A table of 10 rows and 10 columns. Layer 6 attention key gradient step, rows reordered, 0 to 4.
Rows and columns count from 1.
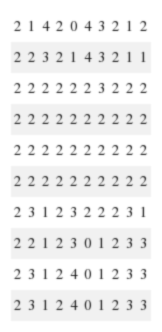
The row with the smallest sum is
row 8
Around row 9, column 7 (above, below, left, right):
1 1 0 2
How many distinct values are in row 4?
1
